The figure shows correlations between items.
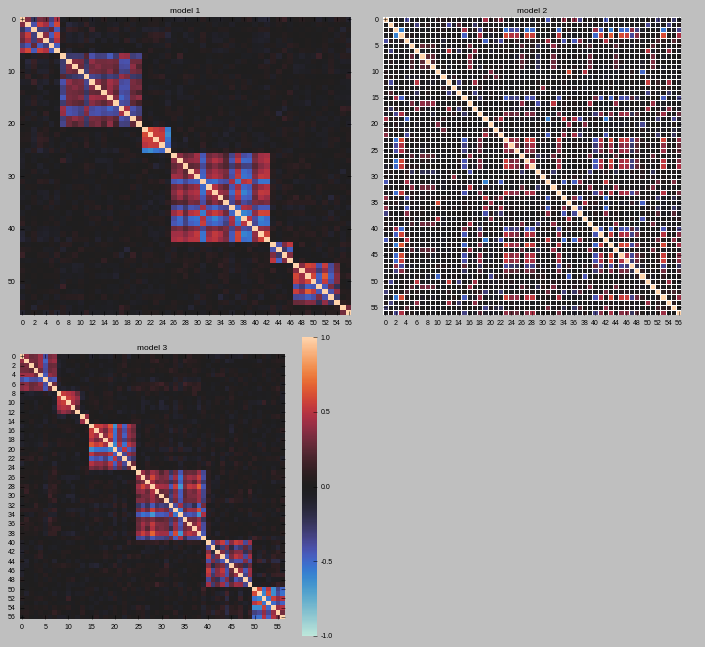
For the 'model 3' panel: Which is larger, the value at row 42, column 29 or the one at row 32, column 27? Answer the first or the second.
the first
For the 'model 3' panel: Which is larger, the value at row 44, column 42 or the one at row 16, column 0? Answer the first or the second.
the second
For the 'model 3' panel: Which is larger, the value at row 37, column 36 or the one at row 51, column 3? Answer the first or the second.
the first
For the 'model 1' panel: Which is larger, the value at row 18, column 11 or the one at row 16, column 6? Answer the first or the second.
the first
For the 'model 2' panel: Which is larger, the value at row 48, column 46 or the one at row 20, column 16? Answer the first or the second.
the first
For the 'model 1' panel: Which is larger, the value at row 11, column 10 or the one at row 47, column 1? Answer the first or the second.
the second
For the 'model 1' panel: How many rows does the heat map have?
57
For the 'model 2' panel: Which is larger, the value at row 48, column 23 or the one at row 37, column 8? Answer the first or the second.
the first
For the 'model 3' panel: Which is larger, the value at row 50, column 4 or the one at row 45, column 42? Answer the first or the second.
the second
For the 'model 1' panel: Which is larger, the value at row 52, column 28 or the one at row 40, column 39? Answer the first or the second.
the first
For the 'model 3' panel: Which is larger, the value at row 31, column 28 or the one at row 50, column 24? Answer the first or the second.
the first
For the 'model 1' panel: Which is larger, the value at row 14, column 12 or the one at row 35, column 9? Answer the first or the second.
the first
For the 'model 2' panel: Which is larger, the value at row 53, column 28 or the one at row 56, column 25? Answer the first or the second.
the first
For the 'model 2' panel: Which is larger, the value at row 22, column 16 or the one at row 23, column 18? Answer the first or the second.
the second
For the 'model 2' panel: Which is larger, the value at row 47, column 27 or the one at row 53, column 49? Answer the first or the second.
the second
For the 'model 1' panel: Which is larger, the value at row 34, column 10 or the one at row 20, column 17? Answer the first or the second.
the first
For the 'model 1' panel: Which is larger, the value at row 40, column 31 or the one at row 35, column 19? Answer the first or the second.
the second
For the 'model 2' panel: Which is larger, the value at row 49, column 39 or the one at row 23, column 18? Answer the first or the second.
the second
